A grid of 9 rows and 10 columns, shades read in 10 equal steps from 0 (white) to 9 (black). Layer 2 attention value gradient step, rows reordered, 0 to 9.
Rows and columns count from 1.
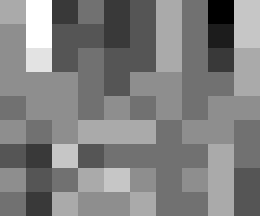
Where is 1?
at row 3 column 2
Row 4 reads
4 4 4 5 6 4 4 5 5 3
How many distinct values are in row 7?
5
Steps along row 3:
down up down up same down up up down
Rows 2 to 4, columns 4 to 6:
6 7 6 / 5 6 6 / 5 6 4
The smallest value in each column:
3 0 2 3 2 3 3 4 3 2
